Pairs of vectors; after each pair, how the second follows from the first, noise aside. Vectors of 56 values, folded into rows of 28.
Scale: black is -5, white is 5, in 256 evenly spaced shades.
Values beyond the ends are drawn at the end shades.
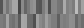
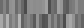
reversed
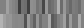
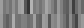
shuffled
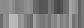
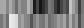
scaled up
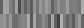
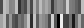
scaled up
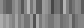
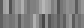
shuffled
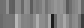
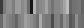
reversed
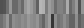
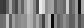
scaled up
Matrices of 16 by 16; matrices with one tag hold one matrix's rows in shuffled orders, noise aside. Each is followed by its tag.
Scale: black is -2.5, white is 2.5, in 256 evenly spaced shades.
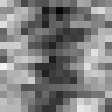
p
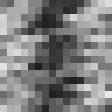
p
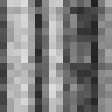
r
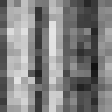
r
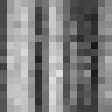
r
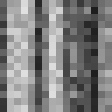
r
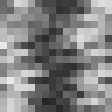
p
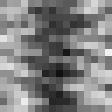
p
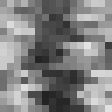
p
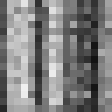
r
